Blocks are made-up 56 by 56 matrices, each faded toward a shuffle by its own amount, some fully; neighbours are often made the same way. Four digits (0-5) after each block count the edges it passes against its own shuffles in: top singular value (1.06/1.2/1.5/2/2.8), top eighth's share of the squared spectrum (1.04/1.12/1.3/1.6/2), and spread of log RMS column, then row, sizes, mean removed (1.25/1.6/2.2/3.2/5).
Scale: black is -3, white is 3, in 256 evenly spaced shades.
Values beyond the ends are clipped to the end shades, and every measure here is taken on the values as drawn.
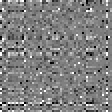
5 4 3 3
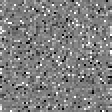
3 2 0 0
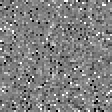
1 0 0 0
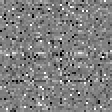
3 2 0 1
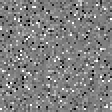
0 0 0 0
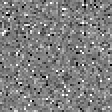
0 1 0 1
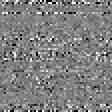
2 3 1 4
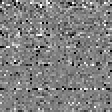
2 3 1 3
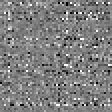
2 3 2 3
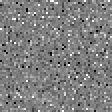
0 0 0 0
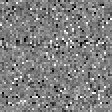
1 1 0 1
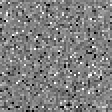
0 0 0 1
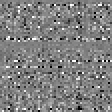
2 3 2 4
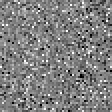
0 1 1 0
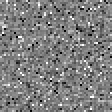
0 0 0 0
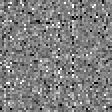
1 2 1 0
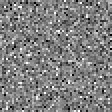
0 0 0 0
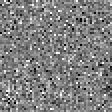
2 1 0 0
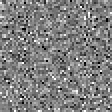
3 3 1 1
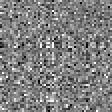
4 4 2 2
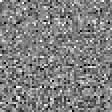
3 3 1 2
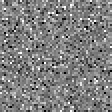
1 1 0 0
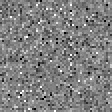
1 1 0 0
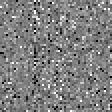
1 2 2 0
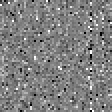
2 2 1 0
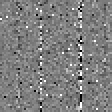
3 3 2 0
